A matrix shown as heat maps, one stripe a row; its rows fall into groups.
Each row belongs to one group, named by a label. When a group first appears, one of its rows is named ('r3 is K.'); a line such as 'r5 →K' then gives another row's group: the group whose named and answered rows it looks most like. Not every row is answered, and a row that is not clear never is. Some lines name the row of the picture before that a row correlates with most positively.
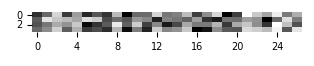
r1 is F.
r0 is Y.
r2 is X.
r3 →Y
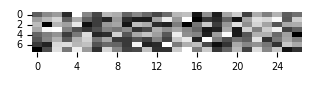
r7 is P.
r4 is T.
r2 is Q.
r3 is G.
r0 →P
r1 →Y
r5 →P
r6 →F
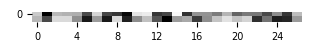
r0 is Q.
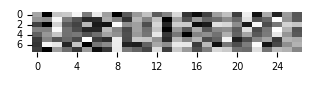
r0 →Q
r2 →T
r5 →T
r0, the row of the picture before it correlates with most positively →0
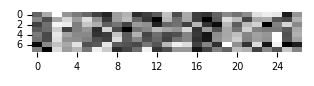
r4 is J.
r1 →J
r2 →F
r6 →P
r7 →Q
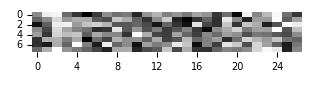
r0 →G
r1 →J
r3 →J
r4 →Q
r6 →P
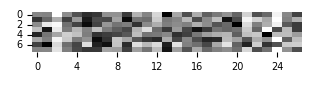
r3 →Q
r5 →J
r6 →T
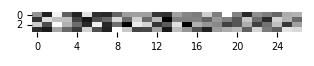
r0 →T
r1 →X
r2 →Q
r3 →T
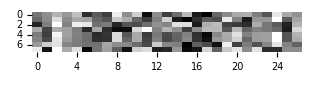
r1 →J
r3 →Q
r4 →J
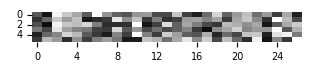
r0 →Q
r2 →F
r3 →J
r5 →P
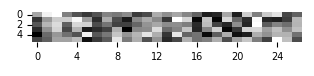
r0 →G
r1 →P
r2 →P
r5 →X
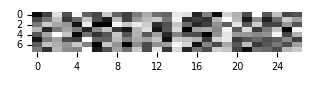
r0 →P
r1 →T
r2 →T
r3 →Q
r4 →J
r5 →T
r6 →P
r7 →T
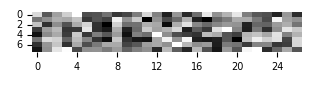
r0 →Q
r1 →X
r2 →T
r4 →Y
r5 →Y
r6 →P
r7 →F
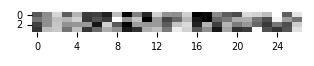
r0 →Y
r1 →X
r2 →P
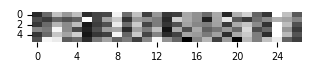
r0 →X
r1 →T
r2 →X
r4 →X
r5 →G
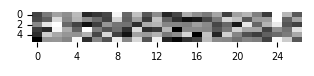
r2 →G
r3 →F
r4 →P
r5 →X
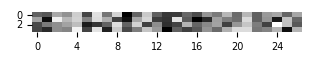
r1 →Q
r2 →X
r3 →Q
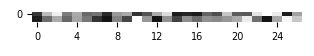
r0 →J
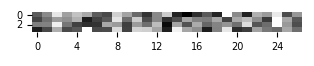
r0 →J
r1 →X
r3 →T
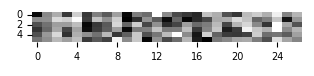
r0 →Y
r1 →Q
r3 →Y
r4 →P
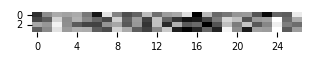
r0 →P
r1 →J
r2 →G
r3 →J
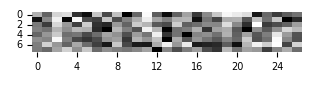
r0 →Q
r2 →T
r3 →T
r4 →G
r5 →G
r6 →Y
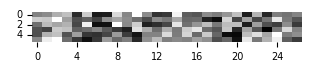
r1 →G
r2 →T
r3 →F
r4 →Y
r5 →G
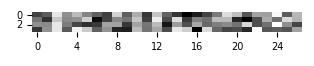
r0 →J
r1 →T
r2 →G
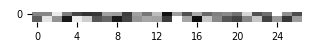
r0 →G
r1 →P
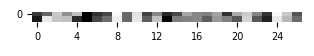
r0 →X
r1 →X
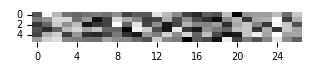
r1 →J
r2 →X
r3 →Q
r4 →Y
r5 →G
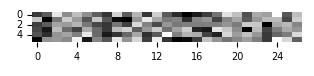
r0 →J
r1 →Q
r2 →F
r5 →X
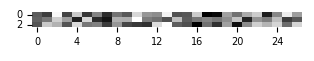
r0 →F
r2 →Y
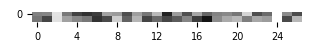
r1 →J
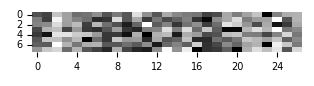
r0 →F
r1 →J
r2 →Q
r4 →F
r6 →F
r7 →Y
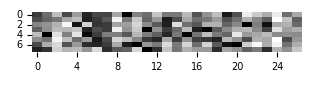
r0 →Y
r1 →X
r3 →X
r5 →J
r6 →Y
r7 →F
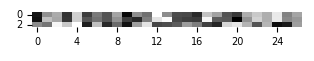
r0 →Y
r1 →Y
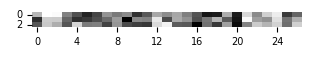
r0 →G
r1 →Y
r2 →Y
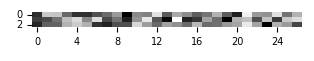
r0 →Y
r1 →Q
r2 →F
